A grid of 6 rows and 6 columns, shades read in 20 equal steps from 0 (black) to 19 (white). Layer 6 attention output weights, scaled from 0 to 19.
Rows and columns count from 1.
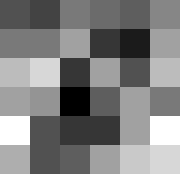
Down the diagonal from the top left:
6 9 4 7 12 16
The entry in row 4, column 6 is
9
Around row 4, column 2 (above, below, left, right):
16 6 12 0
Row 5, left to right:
19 6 4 4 12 19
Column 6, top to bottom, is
10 12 14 9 19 16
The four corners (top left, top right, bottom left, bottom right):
6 10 13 16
